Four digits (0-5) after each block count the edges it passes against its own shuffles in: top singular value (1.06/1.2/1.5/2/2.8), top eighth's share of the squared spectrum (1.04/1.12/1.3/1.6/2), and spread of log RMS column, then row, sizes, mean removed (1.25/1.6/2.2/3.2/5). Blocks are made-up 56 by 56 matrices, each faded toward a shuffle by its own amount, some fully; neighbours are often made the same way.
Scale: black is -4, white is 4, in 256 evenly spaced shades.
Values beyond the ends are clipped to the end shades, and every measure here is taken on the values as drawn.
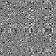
4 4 2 2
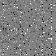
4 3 1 0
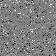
0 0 0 0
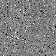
2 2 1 0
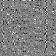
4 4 2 1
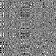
4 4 2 2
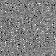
3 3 1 1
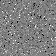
0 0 0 0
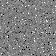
1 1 0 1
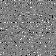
2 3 1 2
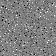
0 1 0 0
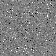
1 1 0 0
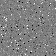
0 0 0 0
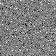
0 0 0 0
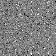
3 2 1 0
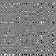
4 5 2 3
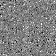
2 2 0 1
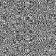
3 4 2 2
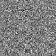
3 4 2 2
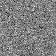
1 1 0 0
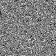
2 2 0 0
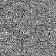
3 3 1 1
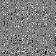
2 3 3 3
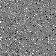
1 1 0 0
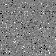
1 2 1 1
